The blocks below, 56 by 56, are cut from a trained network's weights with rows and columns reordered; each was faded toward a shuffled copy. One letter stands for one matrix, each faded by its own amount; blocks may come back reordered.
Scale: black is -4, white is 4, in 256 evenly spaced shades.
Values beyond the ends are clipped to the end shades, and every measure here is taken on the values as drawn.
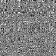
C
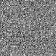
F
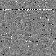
C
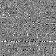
C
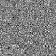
F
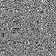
C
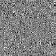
C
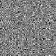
C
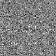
C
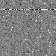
C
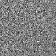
F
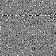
C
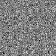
F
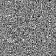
F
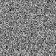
F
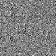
F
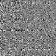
C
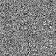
F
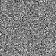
F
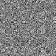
F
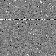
C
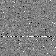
C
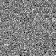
F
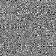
C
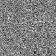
F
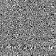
C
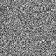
F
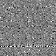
C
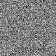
F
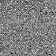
F
